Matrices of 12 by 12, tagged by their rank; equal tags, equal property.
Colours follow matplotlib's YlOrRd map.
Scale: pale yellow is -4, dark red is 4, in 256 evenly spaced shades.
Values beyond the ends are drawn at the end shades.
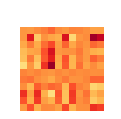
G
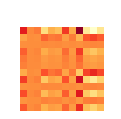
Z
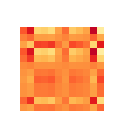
Z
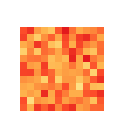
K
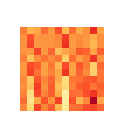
G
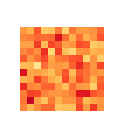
K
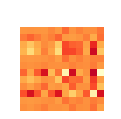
G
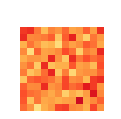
K
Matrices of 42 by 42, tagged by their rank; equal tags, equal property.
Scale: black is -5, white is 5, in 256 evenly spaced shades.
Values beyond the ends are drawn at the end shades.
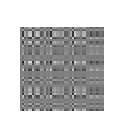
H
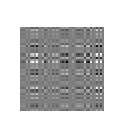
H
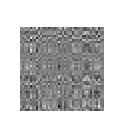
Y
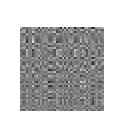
Y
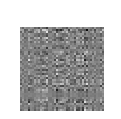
Y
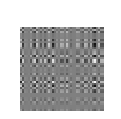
H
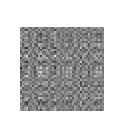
Y
